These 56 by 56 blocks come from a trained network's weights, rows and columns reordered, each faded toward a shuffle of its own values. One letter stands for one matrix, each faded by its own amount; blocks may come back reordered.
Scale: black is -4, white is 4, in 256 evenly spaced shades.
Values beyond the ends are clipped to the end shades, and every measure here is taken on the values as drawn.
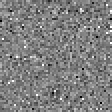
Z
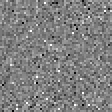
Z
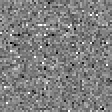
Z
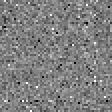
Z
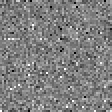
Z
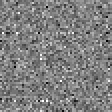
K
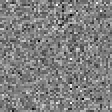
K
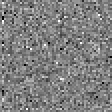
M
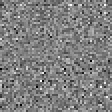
K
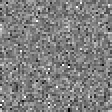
M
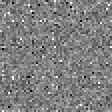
Z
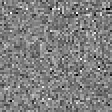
K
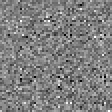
K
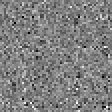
K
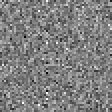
M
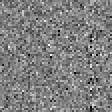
M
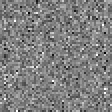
M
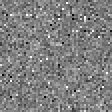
Z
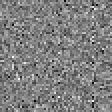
M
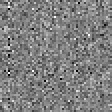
M
